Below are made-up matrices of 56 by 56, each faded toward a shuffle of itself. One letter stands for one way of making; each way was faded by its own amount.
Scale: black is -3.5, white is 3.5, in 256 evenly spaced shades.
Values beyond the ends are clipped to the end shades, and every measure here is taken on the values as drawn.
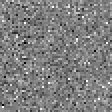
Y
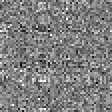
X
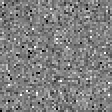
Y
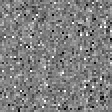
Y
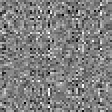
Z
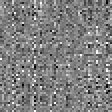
Z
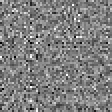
X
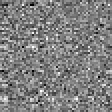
X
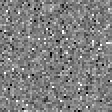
Y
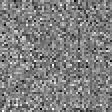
X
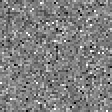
Y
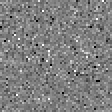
Y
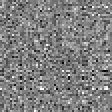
X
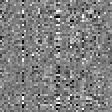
Z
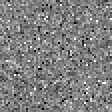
Y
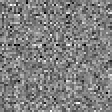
X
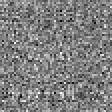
X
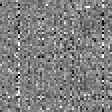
Z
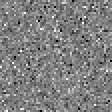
Y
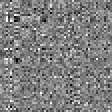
Z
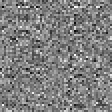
X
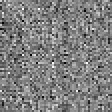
X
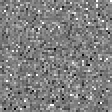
Y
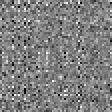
Z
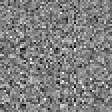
X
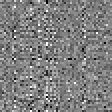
Z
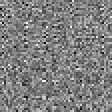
X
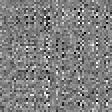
Z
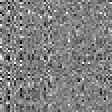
Z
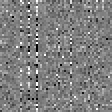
Z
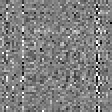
Z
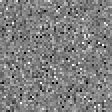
Y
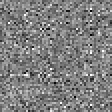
X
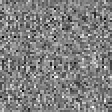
X
